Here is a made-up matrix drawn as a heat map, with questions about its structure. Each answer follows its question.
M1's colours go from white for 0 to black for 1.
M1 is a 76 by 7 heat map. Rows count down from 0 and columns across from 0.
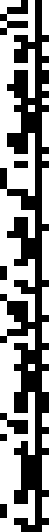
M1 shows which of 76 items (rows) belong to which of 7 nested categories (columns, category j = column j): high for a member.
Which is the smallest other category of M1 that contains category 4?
3
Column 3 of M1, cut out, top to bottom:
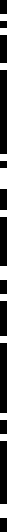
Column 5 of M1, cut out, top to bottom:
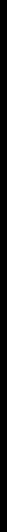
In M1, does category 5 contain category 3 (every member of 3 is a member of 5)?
yes
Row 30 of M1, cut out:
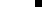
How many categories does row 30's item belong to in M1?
1
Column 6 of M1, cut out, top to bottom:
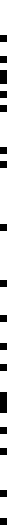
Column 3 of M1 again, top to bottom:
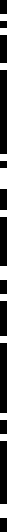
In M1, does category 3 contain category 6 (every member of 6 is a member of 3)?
yes
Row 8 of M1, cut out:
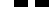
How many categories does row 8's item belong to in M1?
4
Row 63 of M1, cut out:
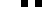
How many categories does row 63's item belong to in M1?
2
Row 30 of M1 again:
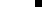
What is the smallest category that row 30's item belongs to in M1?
5
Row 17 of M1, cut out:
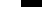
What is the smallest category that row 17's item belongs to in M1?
4
